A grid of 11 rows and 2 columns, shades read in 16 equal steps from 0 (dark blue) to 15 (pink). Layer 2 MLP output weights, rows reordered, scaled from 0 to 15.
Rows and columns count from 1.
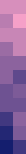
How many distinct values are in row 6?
2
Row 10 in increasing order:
1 7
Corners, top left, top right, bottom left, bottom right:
13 13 0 3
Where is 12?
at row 3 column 1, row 3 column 2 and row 4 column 2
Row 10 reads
1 7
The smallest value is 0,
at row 11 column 1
